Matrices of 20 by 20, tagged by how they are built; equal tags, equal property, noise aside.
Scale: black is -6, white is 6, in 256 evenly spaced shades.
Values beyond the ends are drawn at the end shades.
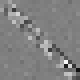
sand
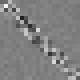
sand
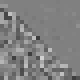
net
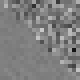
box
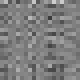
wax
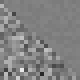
net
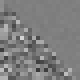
net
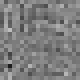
wax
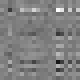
wax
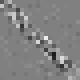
sand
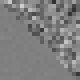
box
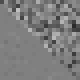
box
